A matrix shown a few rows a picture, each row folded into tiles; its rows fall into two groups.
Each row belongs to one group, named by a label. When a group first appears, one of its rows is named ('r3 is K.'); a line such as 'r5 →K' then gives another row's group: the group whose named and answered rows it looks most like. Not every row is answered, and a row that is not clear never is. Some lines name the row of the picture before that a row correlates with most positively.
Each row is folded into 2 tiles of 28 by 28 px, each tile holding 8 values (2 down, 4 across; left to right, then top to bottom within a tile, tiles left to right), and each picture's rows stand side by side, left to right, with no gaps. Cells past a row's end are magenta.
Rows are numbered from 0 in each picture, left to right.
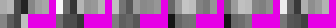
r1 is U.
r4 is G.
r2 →U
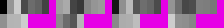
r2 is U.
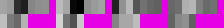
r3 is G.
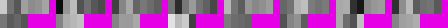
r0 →U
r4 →U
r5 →G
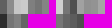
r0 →G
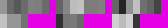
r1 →G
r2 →G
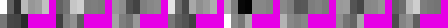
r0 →U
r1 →G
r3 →U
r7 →G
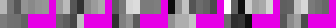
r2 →G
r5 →G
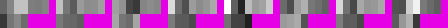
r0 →G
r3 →U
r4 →U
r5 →G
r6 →U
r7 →G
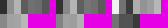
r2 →U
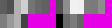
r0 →G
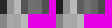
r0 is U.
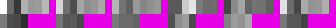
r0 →U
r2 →U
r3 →G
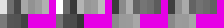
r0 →U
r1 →U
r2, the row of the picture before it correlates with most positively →4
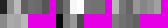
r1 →G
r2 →U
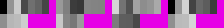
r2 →U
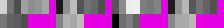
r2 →G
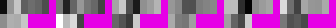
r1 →G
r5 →U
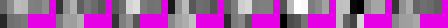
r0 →G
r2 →G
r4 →G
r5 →G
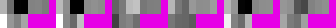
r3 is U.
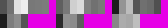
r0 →G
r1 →G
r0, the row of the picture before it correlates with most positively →2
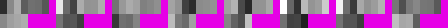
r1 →U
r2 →G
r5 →U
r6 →U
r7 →G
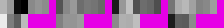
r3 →G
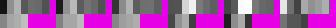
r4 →G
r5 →U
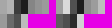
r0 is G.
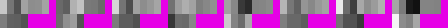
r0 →U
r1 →G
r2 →U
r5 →U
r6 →U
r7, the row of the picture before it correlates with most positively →0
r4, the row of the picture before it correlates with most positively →0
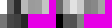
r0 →U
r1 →G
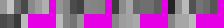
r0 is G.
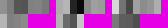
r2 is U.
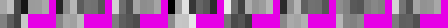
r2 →U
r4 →U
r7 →U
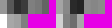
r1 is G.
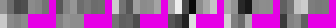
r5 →G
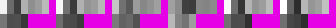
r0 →U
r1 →U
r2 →U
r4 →U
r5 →U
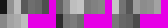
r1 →G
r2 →U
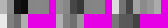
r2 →U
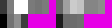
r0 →G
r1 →G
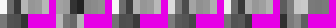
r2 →U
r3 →U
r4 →U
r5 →G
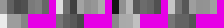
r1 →U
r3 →U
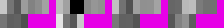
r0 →U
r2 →U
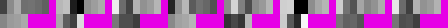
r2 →U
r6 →U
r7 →U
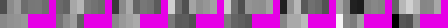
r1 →G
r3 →U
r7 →G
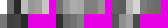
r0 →U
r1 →G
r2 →G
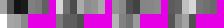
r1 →U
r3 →G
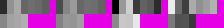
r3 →U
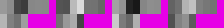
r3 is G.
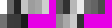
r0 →U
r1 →G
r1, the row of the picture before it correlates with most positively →1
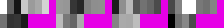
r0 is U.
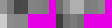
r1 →G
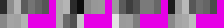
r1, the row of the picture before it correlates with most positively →0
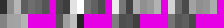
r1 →G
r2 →U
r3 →U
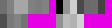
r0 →G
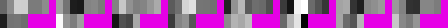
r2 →G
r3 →G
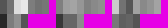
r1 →G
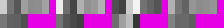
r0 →U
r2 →G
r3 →U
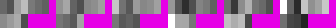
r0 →G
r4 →G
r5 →U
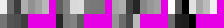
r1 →G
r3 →U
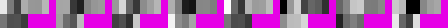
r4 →U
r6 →G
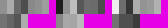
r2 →U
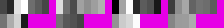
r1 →U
